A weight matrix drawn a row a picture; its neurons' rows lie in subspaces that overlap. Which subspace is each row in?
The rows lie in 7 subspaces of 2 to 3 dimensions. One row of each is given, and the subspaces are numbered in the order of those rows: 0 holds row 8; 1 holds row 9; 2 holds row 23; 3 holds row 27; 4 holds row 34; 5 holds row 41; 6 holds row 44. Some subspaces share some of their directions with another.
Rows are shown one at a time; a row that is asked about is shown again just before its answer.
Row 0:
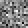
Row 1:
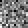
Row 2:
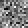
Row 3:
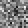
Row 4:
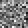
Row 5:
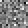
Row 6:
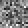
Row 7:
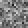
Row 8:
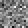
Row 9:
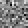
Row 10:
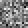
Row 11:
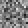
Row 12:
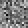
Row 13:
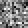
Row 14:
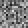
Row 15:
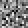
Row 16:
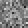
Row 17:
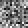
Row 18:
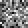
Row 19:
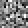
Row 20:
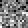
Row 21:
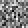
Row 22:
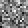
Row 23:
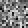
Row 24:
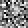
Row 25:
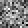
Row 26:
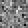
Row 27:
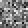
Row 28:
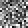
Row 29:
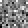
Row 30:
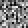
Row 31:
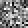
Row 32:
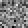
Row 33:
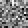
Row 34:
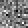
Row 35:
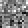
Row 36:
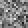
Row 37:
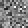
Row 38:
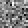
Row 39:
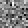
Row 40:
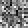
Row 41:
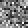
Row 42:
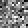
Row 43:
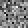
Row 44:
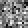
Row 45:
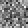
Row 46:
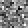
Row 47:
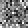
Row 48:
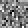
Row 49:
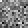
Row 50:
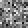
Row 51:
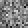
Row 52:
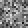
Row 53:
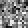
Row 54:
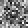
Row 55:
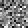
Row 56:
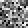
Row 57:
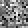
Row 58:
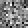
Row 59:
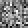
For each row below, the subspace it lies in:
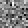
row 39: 1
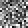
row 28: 0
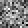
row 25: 3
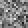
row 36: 3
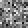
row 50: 3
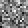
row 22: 6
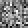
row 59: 5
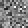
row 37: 0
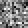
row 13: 6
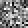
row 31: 1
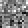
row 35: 6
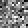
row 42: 3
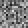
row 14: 2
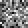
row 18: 0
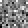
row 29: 6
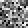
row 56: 5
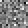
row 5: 6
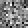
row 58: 1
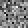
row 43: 2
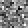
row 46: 5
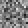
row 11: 4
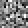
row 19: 4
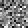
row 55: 0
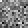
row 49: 1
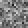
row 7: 3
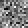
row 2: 0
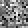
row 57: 2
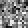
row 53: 6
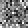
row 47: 0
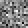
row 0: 4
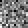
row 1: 6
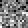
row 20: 6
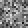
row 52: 3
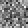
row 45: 4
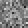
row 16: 4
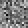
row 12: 2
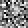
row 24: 2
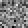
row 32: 0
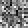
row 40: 5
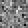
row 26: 5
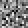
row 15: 4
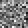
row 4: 0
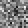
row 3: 2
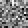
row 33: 1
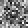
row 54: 3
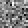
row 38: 1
